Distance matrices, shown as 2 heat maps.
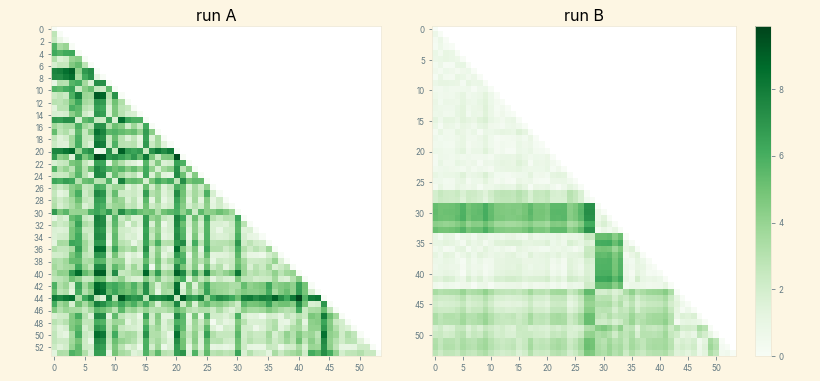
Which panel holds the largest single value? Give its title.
run A
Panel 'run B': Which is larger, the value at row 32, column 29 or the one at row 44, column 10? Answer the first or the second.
the second
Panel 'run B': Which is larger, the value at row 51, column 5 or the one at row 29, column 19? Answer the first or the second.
the second
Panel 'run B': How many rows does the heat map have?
54
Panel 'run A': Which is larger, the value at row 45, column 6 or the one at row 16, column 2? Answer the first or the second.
the first
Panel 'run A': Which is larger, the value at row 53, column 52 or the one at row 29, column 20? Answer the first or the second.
the second
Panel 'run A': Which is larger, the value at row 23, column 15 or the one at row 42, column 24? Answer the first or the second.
the first
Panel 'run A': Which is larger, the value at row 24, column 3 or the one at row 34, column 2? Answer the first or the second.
the first
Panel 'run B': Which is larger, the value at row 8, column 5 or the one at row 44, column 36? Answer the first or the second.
the second
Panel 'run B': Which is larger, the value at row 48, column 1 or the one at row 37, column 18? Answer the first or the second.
the first
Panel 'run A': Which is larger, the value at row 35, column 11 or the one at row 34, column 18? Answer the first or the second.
the first
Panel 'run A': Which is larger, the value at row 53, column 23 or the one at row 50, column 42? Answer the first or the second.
the first
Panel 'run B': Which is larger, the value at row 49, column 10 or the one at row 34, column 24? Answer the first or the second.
the first
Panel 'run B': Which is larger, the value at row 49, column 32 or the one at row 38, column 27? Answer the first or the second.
the first
